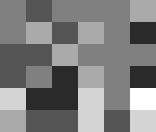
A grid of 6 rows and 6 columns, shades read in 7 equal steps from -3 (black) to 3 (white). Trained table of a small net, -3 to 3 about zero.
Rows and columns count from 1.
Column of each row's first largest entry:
6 2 3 4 6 4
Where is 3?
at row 5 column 6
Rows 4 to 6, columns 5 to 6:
0 -2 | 0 3 | -1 2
